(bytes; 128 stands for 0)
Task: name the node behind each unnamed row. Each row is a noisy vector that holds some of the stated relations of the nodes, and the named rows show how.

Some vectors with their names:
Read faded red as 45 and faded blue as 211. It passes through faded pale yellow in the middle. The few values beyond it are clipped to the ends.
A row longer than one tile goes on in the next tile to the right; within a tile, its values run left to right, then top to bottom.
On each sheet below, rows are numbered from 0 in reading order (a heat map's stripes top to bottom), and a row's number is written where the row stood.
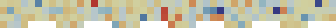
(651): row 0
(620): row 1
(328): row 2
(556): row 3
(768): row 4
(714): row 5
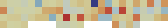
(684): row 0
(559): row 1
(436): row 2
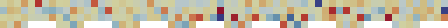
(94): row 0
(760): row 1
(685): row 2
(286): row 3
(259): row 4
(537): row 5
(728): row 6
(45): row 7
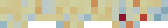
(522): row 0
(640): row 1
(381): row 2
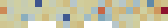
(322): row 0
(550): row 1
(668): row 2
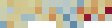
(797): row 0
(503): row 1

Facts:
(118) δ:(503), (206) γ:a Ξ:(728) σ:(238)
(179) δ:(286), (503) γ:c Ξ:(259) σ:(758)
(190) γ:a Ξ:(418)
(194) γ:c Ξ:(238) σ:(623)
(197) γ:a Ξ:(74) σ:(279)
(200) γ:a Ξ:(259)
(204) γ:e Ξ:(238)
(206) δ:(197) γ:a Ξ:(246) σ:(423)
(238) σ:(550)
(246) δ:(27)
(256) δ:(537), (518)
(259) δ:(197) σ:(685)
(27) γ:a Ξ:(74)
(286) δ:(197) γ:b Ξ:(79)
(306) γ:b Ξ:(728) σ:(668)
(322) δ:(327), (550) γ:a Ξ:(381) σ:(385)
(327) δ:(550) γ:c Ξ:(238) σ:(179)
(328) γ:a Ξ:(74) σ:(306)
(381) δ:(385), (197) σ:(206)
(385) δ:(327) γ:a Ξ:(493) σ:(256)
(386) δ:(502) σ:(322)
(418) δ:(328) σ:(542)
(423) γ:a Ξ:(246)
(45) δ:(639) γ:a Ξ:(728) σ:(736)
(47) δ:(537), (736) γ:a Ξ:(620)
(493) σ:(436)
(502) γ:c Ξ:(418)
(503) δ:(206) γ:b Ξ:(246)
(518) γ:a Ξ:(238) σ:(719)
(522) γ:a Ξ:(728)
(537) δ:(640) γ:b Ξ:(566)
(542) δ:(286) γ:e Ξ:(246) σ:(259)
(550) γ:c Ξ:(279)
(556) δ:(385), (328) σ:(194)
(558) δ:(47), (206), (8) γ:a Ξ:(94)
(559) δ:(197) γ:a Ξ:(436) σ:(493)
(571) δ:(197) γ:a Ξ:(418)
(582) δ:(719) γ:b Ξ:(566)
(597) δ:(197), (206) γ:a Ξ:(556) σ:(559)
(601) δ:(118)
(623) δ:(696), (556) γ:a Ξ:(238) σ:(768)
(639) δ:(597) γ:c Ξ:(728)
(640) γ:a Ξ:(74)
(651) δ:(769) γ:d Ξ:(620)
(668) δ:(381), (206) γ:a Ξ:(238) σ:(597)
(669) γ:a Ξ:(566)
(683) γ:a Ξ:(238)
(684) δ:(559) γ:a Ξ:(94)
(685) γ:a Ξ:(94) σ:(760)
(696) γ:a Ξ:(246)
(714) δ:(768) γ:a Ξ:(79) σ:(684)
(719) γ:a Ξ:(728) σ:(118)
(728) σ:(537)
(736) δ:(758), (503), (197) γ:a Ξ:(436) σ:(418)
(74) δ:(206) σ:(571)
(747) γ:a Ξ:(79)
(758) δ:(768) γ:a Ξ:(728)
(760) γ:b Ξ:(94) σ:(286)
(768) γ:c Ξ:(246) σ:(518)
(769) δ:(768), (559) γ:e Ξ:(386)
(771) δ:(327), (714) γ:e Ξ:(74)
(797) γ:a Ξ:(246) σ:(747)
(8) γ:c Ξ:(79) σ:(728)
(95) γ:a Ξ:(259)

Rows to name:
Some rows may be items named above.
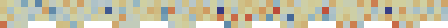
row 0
(769)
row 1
(768)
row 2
(542)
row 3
(45)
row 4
(197)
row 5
(550)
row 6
(418)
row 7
(256)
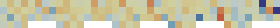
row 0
(502)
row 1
(747)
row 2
(423)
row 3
(328)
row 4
(327)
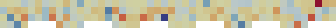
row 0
(306)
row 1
(542)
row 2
(571)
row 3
(47)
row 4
(582)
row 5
(74)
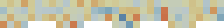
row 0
(246)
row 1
(386)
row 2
(306)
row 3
(179)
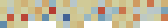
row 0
(197)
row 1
(550)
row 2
(493)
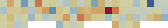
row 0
(204)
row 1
(597)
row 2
(758)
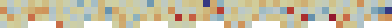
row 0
(736)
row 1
(771)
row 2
(623)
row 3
(559)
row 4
(601)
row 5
(728)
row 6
(556)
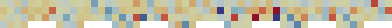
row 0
(558)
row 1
(639)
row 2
(8)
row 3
(194)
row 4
(206)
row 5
(306)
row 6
(760)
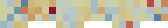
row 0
(118)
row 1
(179)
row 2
(238)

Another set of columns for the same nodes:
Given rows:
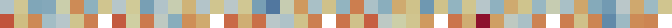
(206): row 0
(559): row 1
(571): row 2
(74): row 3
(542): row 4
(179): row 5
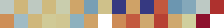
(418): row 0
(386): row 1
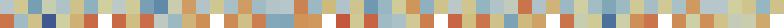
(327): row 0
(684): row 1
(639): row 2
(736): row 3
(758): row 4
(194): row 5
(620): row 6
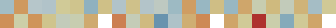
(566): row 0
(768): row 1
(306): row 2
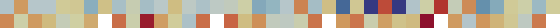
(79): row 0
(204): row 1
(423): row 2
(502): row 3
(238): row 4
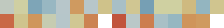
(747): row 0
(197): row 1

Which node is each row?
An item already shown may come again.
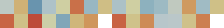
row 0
(118)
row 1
(685)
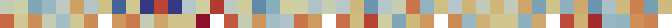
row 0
(747)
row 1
(502)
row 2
(668)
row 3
(118)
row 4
(418)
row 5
(45)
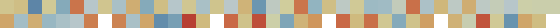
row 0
(550)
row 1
(8)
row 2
(118)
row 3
(758)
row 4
(537)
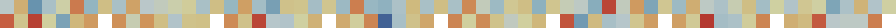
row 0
(118)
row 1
(493)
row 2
(601)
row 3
(651)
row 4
(246)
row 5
(328)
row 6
(503)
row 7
(286)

